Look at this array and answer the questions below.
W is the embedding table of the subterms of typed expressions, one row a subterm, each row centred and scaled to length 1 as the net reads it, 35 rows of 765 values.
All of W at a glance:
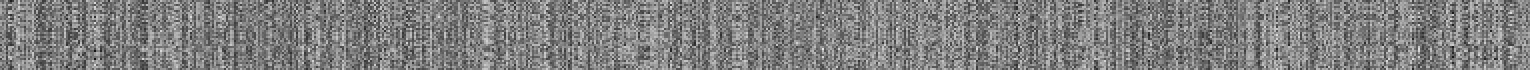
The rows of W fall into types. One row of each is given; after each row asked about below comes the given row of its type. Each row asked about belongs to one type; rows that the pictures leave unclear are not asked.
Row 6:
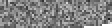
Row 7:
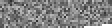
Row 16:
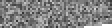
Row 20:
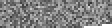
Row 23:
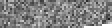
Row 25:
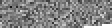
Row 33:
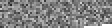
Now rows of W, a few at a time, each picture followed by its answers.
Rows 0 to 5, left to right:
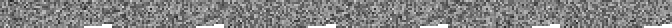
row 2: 20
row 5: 20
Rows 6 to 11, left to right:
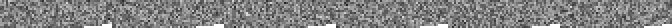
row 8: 33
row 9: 33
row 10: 20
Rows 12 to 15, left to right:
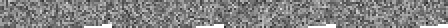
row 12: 6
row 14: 23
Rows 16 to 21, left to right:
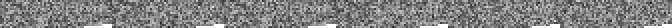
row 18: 16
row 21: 7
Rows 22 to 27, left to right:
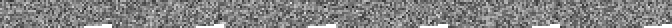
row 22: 16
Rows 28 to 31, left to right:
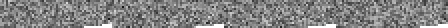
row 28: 6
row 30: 33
